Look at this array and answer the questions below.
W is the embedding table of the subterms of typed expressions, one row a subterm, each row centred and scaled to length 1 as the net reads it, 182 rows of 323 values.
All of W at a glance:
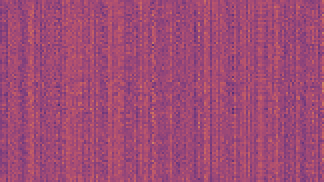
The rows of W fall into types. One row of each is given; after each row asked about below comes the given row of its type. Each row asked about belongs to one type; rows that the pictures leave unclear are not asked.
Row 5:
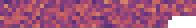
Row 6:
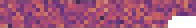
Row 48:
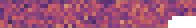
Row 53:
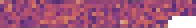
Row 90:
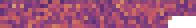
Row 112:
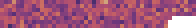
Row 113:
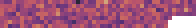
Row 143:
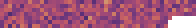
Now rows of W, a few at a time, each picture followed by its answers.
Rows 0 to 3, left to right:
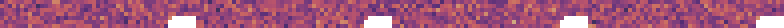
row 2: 48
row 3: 90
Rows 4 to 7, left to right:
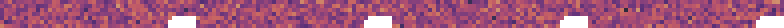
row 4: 48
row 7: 6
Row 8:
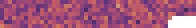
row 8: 48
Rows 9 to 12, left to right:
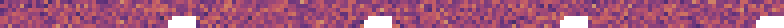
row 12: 5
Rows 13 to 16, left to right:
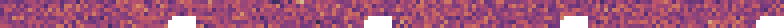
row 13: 48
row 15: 143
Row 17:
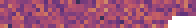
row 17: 6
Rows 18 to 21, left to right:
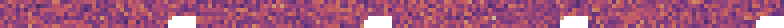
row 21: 53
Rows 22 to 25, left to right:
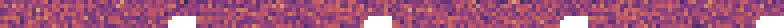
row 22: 90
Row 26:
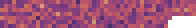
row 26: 112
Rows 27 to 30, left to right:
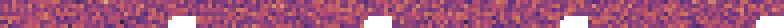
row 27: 90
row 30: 5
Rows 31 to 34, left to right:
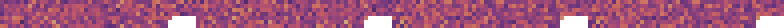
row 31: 5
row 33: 143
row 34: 143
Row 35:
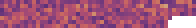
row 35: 5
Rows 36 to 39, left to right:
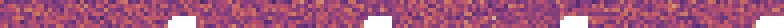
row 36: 6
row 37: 113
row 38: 143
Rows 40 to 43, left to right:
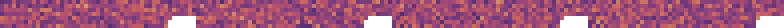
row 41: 5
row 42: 143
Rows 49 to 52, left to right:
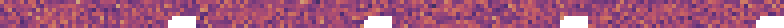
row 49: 53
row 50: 53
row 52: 5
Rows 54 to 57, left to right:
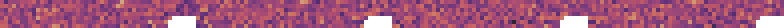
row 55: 53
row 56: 6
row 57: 90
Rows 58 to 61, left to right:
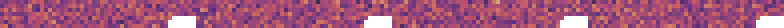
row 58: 112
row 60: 112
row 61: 143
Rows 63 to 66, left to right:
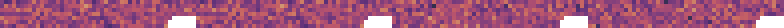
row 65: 53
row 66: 6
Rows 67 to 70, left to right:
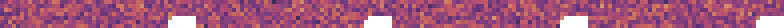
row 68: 6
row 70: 90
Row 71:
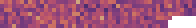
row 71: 53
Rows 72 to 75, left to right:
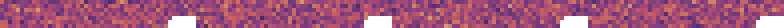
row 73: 112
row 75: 5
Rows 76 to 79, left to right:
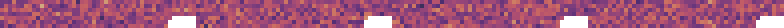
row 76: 112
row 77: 6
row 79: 5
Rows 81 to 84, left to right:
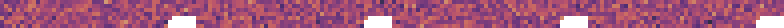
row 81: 5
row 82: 90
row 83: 90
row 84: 112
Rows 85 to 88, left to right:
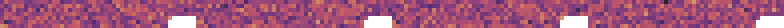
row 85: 90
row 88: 113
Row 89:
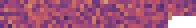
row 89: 112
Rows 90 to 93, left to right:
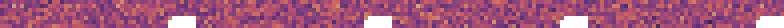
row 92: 112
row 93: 112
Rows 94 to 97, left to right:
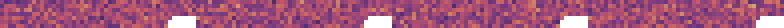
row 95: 112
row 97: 5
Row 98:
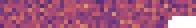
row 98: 143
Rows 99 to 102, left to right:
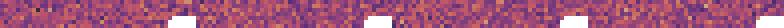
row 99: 6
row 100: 143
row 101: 143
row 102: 90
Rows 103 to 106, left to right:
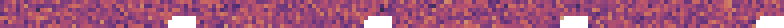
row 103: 112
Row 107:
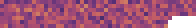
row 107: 6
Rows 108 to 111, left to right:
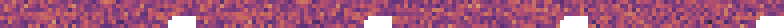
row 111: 6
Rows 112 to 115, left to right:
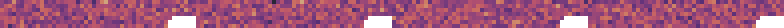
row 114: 5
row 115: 6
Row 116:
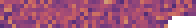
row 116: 53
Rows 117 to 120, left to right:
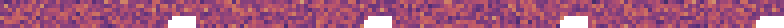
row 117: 5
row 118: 113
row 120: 113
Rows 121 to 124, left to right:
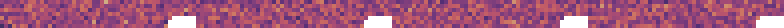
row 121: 112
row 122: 6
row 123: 5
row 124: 90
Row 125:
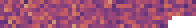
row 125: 143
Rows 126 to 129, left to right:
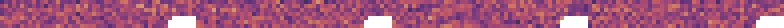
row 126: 5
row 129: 143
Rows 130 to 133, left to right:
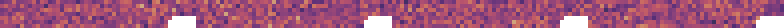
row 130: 5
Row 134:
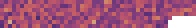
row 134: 143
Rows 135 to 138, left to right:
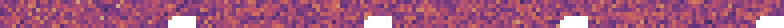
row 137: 6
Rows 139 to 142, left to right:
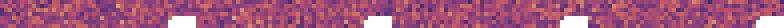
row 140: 53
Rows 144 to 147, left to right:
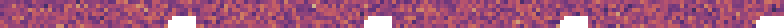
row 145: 90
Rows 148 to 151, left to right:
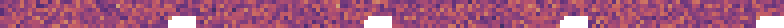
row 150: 48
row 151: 143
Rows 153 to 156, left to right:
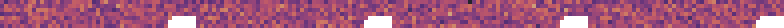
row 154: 143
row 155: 113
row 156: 6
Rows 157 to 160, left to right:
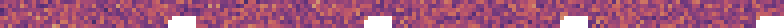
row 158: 90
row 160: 143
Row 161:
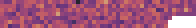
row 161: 113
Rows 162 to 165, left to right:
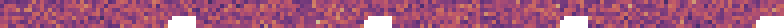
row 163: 48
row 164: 53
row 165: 112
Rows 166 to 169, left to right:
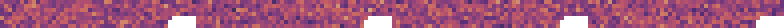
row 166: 5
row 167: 112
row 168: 113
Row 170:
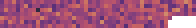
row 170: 112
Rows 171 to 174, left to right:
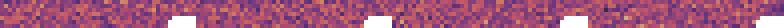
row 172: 6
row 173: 143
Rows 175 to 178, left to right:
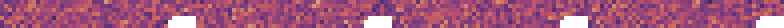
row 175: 5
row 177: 53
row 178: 143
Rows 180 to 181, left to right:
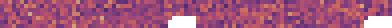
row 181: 53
